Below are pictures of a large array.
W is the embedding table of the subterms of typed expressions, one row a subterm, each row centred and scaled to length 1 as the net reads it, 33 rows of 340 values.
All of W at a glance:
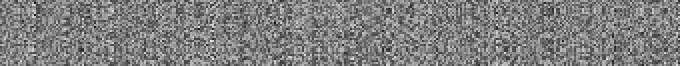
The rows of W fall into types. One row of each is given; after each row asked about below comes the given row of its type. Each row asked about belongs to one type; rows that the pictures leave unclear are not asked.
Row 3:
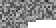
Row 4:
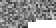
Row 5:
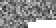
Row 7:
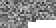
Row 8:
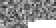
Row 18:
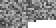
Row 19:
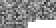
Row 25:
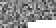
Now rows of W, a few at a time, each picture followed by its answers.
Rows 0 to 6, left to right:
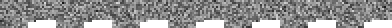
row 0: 18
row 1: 7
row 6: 4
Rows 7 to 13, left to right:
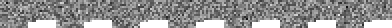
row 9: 8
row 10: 3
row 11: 8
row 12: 5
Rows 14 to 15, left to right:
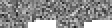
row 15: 3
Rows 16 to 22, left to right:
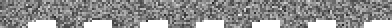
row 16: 8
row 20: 4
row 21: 5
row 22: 7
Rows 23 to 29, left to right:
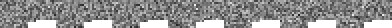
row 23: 5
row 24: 25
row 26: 3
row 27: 19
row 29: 5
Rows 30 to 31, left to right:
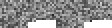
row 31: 18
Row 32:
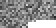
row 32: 8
